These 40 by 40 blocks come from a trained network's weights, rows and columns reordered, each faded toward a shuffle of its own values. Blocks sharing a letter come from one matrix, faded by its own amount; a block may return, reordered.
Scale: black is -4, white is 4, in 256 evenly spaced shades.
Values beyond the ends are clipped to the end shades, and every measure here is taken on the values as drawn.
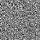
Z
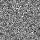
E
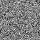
E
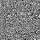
Z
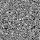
E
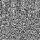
Z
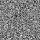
Z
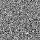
E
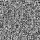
Z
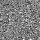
E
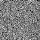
E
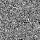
E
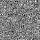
E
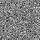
Z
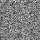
Z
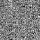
Z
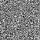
Z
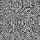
Z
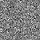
Z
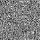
Z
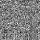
Z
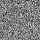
E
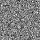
E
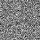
Z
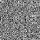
Z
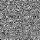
Z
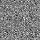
Z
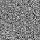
Z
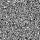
E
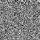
Z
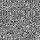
Z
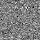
E
